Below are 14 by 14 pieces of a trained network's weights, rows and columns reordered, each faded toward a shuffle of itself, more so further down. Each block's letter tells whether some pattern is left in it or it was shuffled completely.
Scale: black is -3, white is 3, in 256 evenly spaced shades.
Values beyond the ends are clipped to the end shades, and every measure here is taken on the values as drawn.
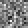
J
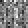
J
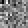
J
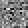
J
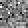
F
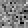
F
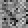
J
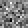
F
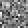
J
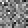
F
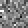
F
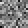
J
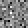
F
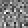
J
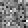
F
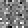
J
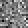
F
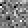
F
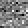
J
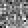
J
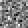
F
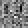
J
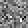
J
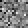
F
